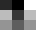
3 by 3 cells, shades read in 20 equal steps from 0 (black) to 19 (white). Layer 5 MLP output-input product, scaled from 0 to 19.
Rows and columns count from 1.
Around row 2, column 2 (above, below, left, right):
0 7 14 14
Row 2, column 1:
14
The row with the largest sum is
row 2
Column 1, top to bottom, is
3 14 11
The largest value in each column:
14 7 19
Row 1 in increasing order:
0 3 19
